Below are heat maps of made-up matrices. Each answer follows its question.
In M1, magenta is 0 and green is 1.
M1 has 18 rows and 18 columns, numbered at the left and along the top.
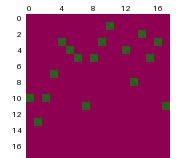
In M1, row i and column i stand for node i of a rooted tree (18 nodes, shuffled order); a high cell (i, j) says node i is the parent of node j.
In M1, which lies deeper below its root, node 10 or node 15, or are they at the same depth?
node 10
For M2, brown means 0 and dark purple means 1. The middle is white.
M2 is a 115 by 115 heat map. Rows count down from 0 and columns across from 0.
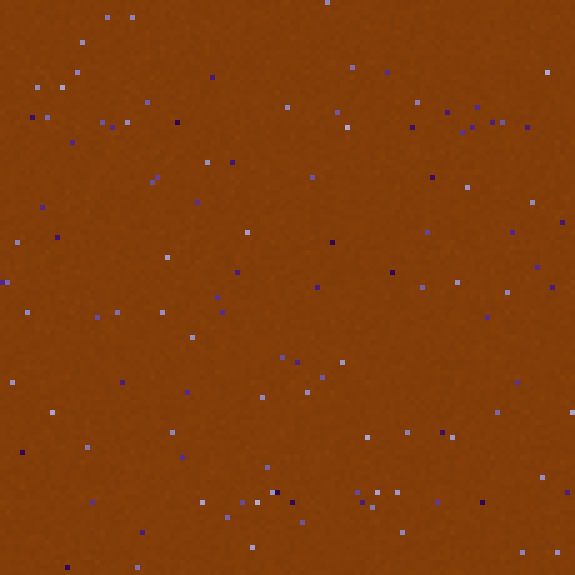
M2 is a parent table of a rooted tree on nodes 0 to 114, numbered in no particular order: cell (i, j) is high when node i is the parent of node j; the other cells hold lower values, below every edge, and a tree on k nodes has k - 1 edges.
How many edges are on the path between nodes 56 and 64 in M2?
4
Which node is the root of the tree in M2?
76
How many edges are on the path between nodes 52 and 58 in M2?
5
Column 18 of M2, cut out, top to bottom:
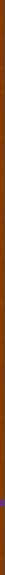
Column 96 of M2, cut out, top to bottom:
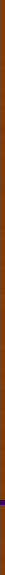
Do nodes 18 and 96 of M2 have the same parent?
yes
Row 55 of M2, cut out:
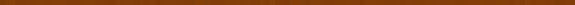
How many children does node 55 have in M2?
0
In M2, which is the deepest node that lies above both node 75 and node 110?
24
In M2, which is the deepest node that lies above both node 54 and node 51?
24
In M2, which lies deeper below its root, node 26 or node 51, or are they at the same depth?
node 26
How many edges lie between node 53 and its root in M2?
7
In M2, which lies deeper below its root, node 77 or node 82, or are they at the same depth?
node 77
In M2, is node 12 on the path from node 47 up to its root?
no
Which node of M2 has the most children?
100
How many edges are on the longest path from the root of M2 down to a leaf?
9
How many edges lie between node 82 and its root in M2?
3
